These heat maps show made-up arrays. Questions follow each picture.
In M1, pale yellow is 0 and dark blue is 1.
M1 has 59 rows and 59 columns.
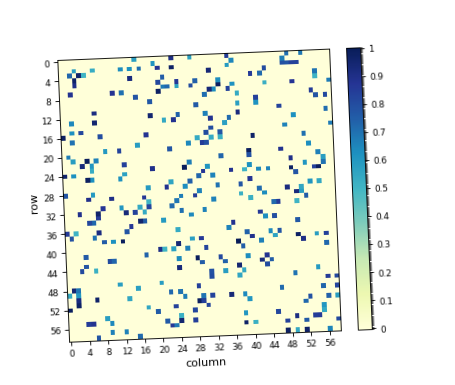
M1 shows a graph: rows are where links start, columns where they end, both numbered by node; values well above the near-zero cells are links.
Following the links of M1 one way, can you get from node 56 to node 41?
yes
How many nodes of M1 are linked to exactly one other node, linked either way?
1
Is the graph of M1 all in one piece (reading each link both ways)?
yes
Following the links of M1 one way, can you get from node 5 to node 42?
yes
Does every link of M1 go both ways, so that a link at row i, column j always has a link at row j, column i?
yes
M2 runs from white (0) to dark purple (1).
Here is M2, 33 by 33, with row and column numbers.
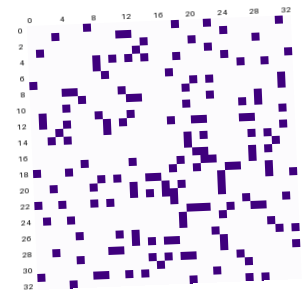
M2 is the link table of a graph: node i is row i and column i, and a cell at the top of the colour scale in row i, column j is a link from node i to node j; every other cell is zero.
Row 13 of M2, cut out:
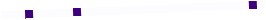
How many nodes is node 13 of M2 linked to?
3
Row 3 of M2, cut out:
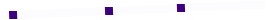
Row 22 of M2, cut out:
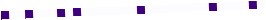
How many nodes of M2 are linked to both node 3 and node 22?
0
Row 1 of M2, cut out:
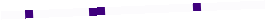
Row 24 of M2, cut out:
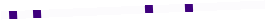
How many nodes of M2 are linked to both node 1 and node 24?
0
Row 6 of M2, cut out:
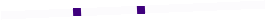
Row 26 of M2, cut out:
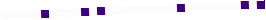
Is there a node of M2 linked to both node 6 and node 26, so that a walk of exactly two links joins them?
no
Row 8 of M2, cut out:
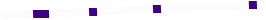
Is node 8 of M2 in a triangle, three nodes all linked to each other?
yes
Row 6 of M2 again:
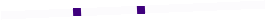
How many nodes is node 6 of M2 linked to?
2
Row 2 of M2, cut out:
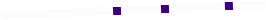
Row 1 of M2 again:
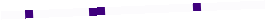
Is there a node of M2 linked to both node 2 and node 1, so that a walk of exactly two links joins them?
no
